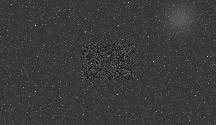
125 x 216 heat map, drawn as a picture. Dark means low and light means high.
Roughest part: centre. Odd patch: rougher, in the centre. Bumps: one, in the top right. Stripes: none.
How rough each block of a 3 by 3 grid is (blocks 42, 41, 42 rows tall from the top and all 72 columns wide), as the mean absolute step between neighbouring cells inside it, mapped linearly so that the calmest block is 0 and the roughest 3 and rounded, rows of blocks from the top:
000
030
000
